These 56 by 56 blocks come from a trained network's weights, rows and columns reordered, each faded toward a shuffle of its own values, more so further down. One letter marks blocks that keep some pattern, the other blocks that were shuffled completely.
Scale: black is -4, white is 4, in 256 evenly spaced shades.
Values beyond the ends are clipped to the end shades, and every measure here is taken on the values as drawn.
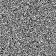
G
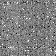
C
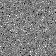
G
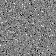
G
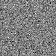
G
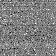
C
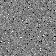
G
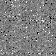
C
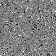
G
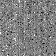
C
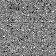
C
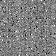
C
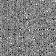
C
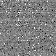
C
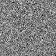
C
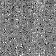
C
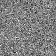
G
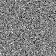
G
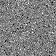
G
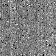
C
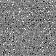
C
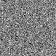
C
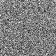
G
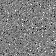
G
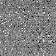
C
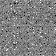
C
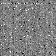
C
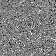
G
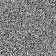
G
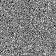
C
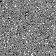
G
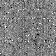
C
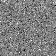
G
